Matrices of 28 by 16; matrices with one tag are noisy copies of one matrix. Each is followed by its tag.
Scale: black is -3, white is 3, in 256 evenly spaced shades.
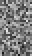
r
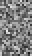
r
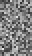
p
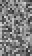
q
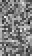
q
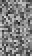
q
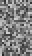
r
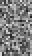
r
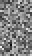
p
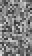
q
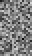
p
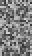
r
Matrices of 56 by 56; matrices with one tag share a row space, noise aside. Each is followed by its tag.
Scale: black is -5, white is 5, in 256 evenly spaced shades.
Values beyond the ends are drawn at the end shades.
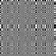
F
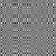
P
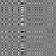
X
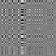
X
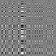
X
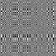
P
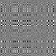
P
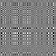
P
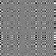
F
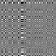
X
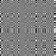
F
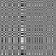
X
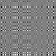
P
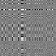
X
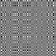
P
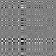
X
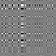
X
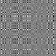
P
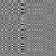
X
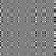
F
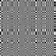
F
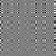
F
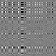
X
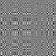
P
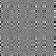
F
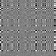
F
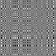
P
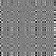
F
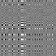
X
